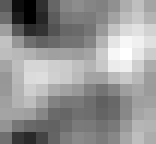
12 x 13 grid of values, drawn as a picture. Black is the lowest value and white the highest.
The bottom middle is the calmest part. Overall the values sit about 60% of the way up the scale. The top left is the roughest part. The ninth with the lowest average is the top left. There are no regular stripes.
